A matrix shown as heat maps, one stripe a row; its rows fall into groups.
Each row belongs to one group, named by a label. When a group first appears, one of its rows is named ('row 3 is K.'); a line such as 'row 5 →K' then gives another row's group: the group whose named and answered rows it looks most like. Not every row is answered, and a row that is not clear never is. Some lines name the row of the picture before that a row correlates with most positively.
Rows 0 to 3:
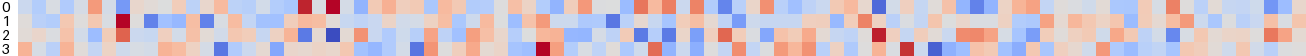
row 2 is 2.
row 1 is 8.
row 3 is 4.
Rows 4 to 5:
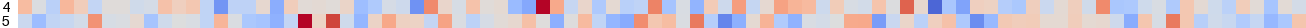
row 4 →4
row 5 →8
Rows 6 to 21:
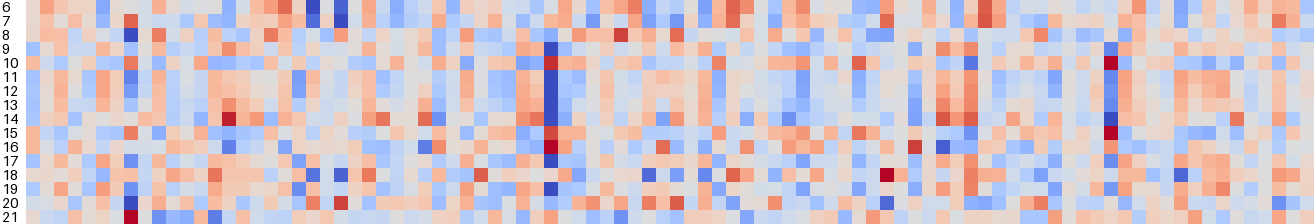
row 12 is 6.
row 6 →2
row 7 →2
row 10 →4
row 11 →6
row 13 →6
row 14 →6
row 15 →4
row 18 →2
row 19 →6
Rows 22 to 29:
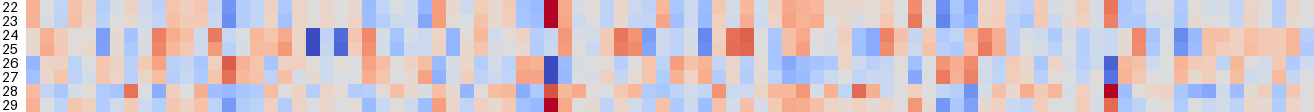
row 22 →4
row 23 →4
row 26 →6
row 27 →6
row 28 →4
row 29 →4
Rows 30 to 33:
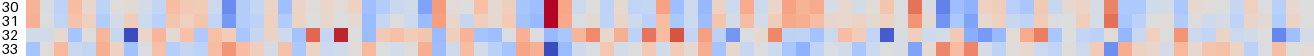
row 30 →4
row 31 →4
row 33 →6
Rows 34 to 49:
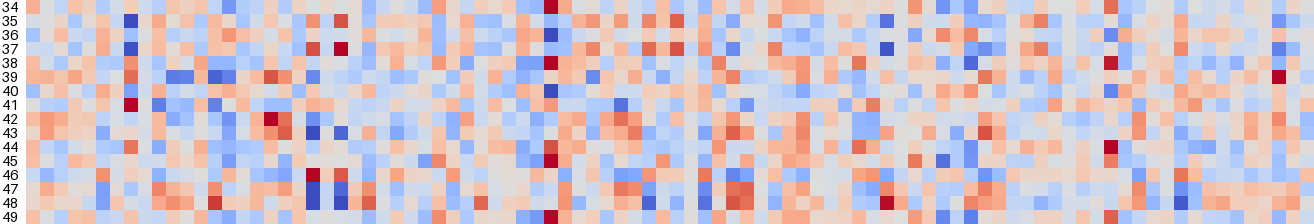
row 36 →6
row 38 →4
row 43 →2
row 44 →4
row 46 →8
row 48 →2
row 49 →4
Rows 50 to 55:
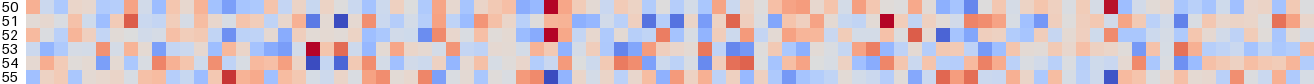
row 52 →4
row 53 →8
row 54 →2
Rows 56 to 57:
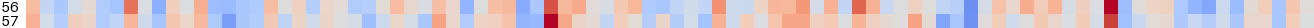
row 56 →4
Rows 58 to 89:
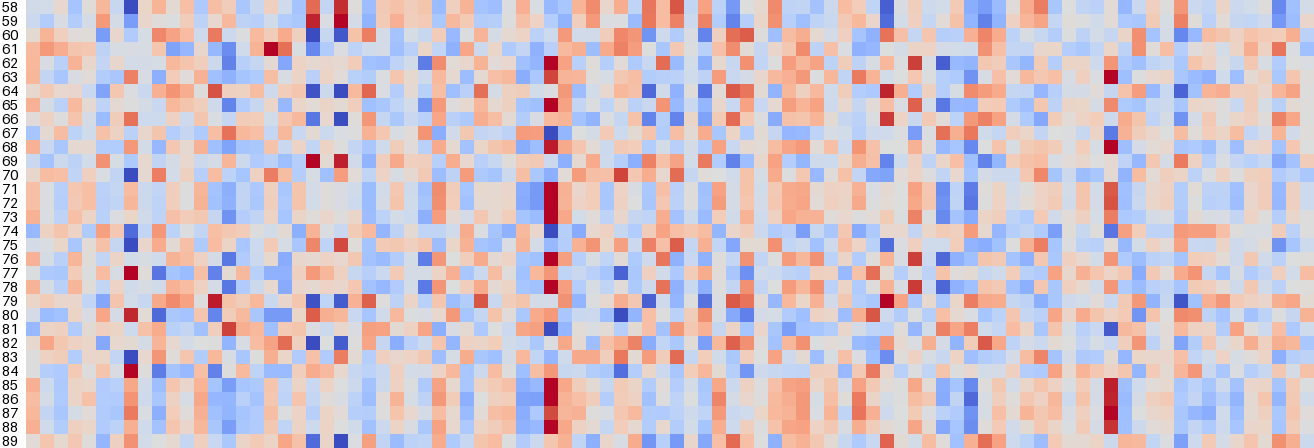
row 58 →8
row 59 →8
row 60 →2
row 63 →4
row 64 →2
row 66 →2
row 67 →6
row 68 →4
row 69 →8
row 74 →6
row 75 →8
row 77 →8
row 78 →4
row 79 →2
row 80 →8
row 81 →6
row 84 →8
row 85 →4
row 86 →4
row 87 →4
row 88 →4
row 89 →2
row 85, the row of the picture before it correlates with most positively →57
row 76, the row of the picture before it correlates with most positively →57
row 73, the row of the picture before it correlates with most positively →57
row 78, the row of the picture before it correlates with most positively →57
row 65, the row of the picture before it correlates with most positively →57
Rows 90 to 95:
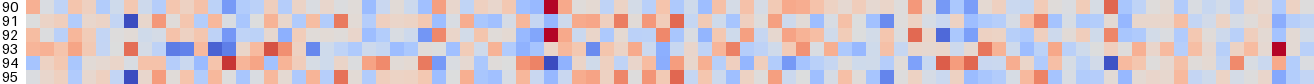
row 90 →4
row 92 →4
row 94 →6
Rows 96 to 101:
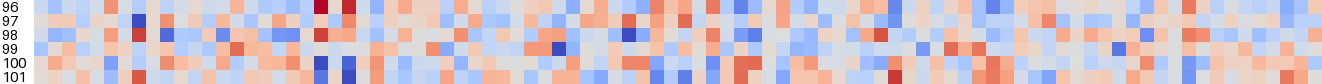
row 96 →8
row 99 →6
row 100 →2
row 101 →2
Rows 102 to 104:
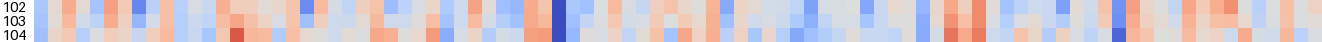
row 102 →6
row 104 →6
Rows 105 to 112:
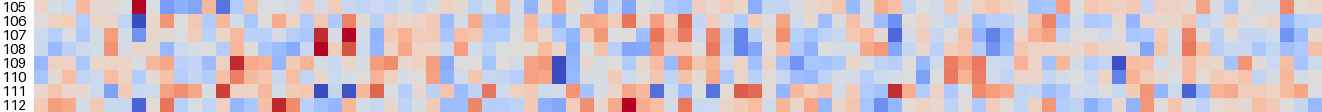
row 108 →8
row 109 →6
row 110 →6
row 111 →2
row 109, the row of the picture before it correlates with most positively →104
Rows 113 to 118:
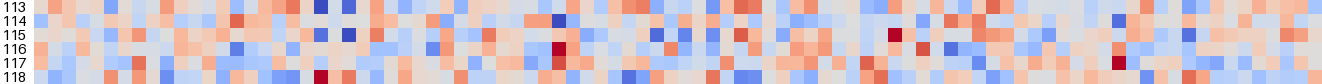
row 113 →2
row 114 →6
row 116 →4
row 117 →4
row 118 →8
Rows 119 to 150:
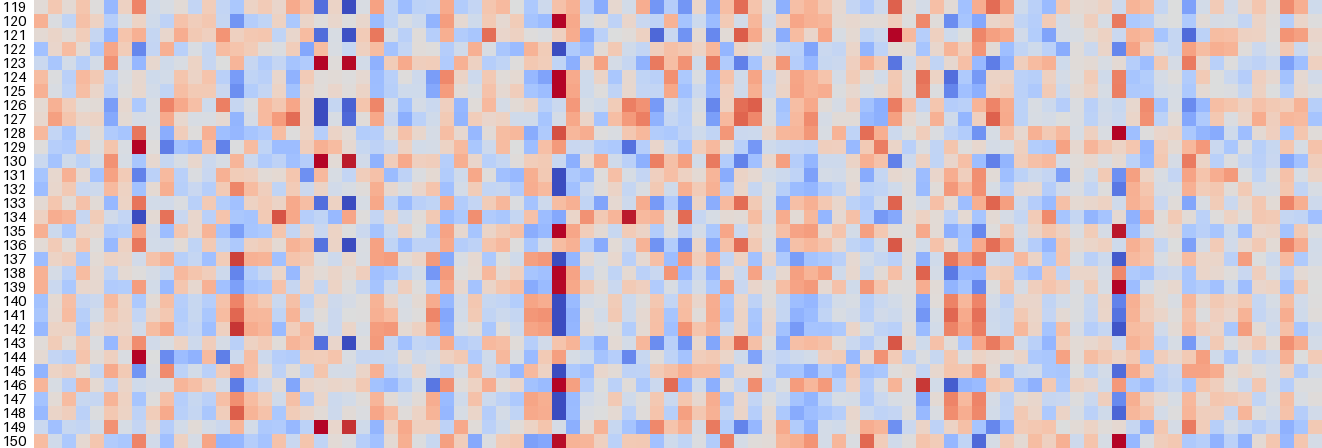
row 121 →2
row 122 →6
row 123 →8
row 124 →4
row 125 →4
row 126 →2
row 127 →2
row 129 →8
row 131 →6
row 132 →6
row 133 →2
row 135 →4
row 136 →2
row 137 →6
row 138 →4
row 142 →6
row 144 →8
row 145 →6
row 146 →4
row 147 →6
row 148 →6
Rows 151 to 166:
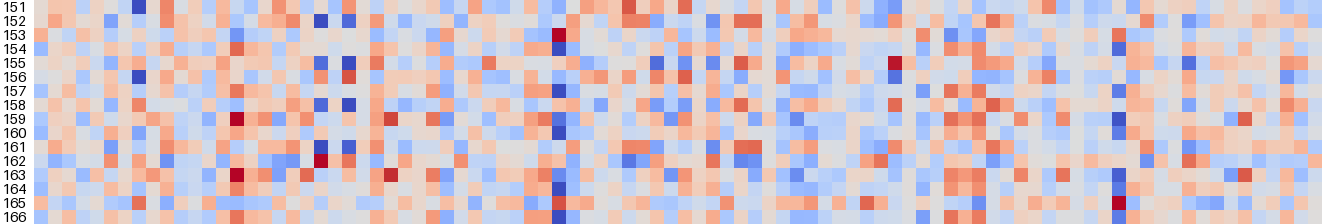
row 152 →2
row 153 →4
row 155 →2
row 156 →8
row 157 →6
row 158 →2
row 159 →6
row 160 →6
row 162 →8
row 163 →6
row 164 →6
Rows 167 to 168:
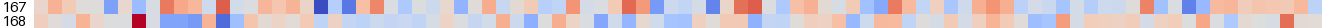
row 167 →2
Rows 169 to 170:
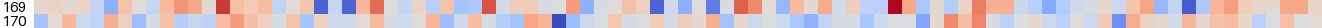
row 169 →2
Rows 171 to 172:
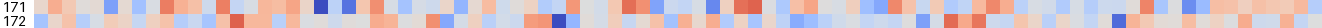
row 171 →2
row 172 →6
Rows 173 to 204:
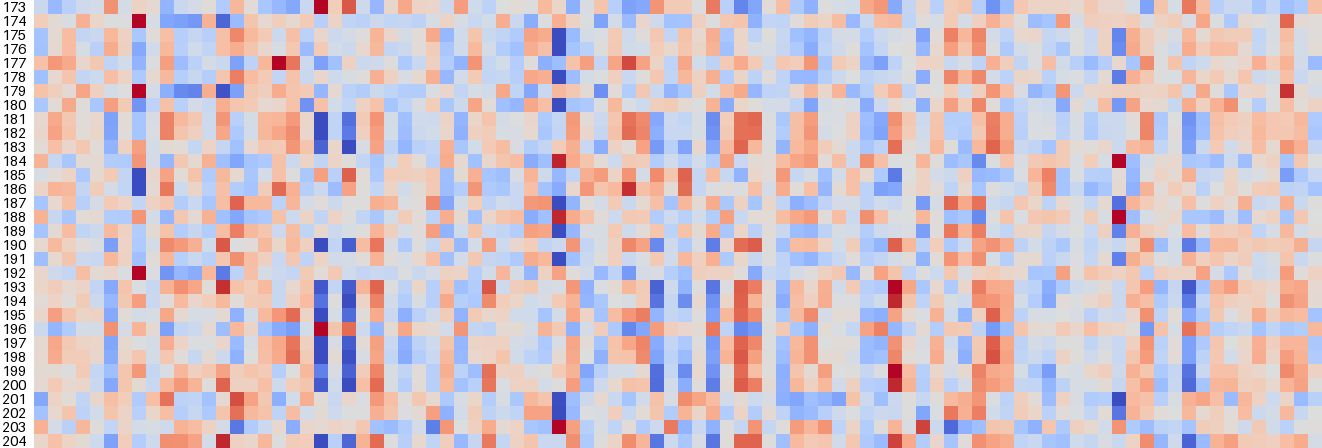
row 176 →6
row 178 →6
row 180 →6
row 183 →2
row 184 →4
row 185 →8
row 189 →6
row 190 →2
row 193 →2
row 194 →2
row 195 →2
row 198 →2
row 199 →2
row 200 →2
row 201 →6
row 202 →6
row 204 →2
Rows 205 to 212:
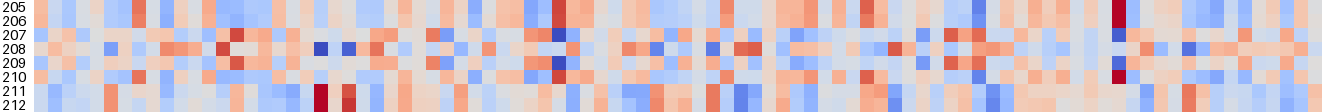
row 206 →4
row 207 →6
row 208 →2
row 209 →6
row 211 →8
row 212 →8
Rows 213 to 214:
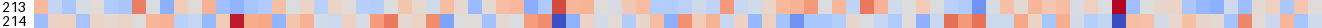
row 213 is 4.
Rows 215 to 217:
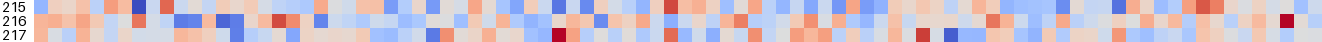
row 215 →6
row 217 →4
